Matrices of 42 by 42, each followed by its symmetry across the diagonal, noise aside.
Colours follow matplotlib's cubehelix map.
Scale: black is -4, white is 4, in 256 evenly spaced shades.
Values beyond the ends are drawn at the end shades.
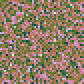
symmetric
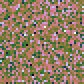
antisymmetric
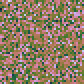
antisymmetric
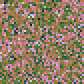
antisymmetric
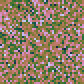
antisymmetric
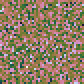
neither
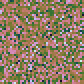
antisymmetric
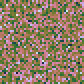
neither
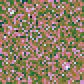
symmetric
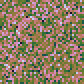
symmetric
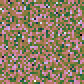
antisymmetric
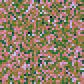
neither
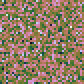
neither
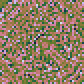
symmetric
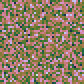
neither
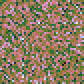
symmetric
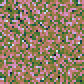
symmetric
